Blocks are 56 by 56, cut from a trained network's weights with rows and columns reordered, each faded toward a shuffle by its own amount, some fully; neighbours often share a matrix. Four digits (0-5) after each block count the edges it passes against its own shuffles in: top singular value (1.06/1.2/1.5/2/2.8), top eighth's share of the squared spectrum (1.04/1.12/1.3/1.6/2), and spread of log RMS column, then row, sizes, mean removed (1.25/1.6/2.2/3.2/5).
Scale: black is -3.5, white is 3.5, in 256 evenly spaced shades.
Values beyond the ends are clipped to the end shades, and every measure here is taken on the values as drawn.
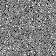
0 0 0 0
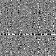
3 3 2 2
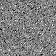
0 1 0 0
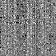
3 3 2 2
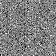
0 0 0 0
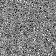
0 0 0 0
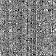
3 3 1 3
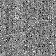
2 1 0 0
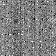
3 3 0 2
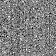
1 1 0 0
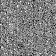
1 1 0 0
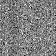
1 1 0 0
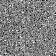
1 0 0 0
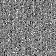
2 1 0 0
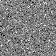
0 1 0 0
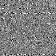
2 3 0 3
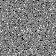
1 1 0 0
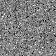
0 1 0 0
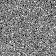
0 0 0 0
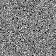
0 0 0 0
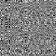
3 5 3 2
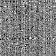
3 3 0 2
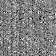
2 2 0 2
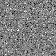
0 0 0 0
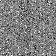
1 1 0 0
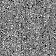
1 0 0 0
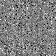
1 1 0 1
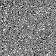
2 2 1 0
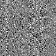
3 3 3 0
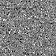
2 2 1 0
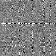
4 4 3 2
